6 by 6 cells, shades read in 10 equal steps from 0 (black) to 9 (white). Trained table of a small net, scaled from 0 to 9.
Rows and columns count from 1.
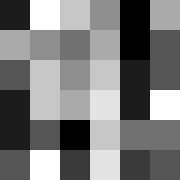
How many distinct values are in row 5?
5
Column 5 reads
0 0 1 1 4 2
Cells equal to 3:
6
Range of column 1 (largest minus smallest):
5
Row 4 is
1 7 6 8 1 9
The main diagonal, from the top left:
1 5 5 8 4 3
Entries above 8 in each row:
1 0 0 1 0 1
